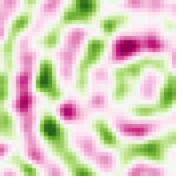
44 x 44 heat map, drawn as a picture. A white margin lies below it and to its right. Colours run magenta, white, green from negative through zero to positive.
No overall slope runs across the table. No single row or column stands out from its neighbours. Overall the values sit about 50% of the way up the scale. The top right is the ninth with the lowest average. The texture is blotchy. Rings spread out from the middle right.
